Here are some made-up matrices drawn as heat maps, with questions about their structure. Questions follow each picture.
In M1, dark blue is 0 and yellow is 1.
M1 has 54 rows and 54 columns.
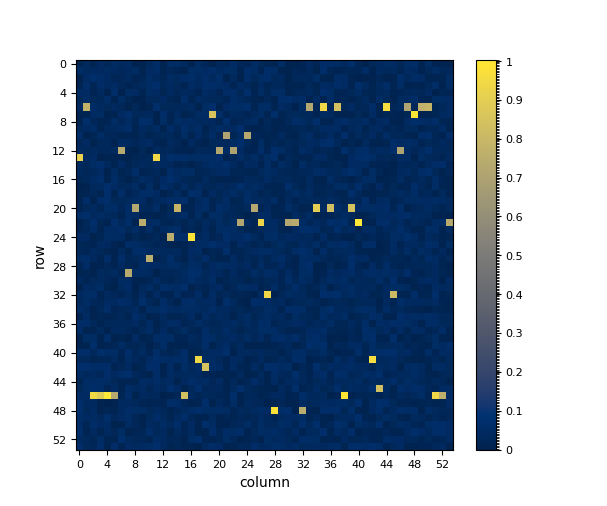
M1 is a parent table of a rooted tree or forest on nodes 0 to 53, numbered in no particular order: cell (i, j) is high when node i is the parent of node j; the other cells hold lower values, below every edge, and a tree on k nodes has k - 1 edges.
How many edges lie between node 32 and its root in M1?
3
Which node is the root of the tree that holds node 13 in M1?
29
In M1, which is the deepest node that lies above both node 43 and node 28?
48
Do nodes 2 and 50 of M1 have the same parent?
no
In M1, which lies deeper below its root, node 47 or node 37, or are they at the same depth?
the same depth
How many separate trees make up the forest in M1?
3
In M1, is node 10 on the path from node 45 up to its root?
no
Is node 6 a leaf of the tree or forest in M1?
no
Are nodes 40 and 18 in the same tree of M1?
no
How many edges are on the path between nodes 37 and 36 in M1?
4
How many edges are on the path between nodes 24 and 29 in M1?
6
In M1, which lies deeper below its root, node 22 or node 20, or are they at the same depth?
the same depth
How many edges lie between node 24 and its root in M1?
6
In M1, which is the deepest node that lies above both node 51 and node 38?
46
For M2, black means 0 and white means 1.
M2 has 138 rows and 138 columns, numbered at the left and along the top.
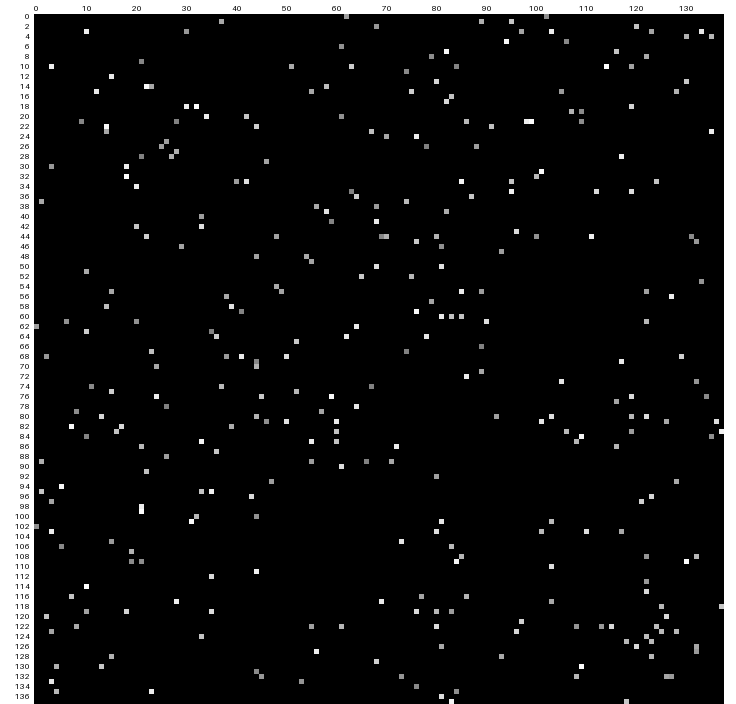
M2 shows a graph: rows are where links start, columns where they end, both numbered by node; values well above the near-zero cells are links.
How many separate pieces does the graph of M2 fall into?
3
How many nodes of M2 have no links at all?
1
